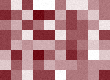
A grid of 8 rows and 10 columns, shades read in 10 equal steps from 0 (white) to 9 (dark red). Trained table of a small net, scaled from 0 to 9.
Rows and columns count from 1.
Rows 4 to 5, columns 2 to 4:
5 1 8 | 3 4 3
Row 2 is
8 6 2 9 8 3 7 4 2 5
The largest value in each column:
8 8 7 9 8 5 8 6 4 8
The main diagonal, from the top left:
6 6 7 8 3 3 4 5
